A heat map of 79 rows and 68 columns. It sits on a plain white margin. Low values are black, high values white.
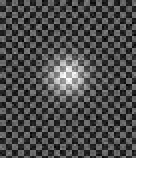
Overall the values sit about 30% of the way up the scale. No seam splits the table. The field is checkered. No row or column stands out. There is no overall slope. One bump rises in the centre. The centre is the ninth with the highest average.
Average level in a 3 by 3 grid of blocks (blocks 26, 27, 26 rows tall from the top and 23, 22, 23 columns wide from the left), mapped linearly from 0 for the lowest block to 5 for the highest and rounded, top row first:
000
050
000
